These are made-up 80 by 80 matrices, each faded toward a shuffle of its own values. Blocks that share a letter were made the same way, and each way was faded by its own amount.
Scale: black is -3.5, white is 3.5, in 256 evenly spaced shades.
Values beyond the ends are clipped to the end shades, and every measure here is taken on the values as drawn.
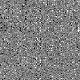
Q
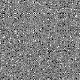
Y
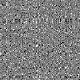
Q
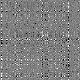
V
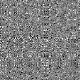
Q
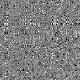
Y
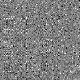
Y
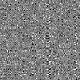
Q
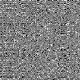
Q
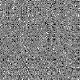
Q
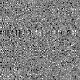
Q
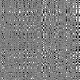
V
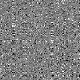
Q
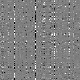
V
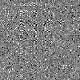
Y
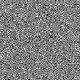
Q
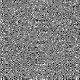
Y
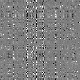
V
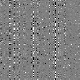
V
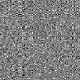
Q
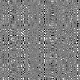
V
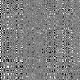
V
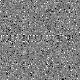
Y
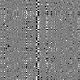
V
